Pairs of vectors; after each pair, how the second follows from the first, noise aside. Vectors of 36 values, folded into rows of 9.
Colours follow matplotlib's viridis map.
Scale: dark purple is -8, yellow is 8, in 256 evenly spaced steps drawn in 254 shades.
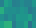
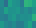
reversed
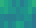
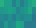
copied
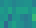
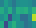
scaled up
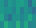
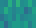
reversed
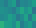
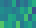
scaled up
